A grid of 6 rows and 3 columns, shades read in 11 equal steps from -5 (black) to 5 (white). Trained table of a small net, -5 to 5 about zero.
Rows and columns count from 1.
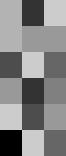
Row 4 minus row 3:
3 -6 1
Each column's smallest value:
-5 -3 -1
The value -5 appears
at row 6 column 1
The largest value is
3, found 4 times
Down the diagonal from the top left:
2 1 -1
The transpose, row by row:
2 2 -2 1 3 -5 / -3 1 3 -3 -2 3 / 3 1 -1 0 1 -1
